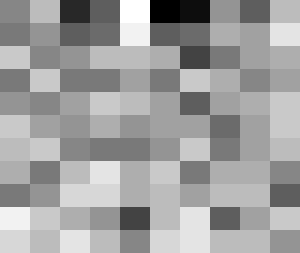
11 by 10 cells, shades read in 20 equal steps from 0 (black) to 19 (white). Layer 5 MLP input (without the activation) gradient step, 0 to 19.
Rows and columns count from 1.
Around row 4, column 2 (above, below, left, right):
10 10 9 9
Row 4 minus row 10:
-9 0 -4 -2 7 -5 -2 6 -2 -3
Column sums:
139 136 123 133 138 123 118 123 131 143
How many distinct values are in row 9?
7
